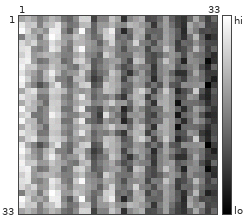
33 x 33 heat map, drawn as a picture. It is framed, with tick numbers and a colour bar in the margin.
Mirror symmetry: top to bottom. Odd rows or columns: none. Stripes: upright, repeating 7 times. Slope: up to the left.
